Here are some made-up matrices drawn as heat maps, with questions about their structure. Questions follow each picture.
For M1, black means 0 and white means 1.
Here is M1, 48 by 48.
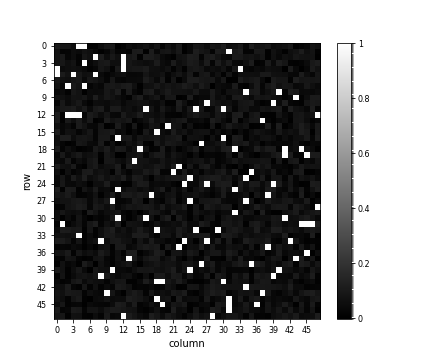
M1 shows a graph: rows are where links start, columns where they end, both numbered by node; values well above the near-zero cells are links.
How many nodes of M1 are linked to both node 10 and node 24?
2
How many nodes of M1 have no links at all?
1
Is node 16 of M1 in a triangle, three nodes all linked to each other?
yes
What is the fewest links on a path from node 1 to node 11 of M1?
6
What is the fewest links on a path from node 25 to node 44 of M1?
3
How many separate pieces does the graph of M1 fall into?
7
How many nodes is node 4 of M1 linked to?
3
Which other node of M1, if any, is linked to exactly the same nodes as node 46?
node 1
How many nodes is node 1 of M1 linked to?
1
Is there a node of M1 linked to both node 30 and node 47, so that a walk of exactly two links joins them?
no
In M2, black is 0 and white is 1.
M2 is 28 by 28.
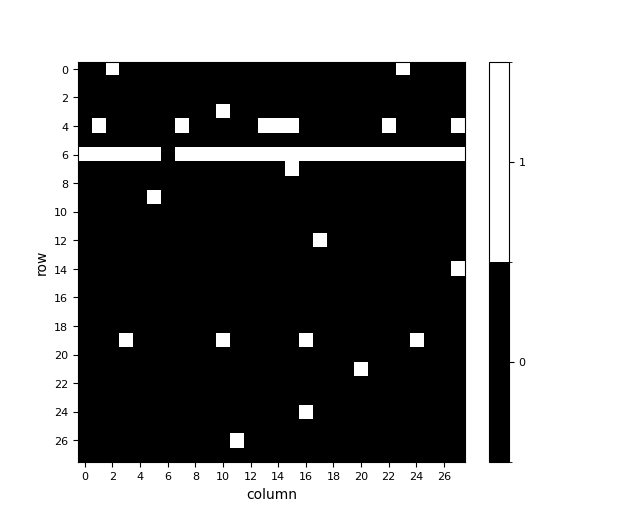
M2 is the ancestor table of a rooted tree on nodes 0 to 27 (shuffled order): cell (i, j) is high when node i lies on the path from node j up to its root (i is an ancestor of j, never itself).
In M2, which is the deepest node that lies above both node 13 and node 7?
4
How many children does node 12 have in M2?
1
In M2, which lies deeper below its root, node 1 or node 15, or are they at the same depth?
node 15
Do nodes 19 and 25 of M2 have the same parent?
yes
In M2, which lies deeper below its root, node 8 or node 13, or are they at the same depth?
node 13
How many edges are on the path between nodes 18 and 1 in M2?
3
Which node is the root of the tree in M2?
6
